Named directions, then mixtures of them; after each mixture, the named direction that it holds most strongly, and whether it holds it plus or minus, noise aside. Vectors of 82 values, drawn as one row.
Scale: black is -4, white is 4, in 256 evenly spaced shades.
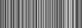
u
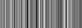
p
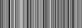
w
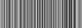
u, minus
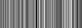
u, plus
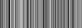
w, plus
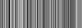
w, plus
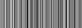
p, plus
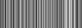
u, plus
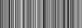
w, plus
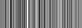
p, minus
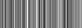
p, minus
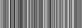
w, minus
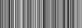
w, plus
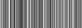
w, minus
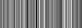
p, plus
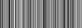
w, plus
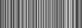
u, plus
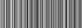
p, plus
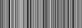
w, plus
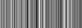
p, plus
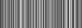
u, plus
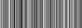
w, minus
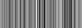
u, minus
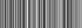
p, minus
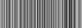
u, minus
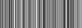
p, minus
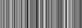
p, plus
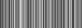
w, plus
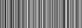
p, minus
